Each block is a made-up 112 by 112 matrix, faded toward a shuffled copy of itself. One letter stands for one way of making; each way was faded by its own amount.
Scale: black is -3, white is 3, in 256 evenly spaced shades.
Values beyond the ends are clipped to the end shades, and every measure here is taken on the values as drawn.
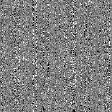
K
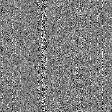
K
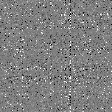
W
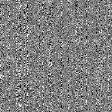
K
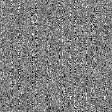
K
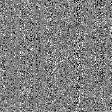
K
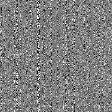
K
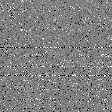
W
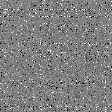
W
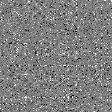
W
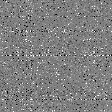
W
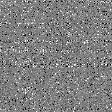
W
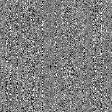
K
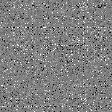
W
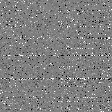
W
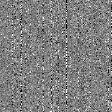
K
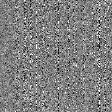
K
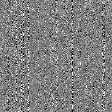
K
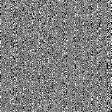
K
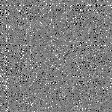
W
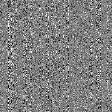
K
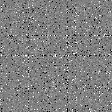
W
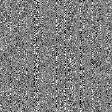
K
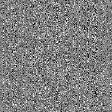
K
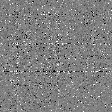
W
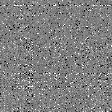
W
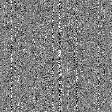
K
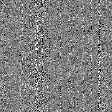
K
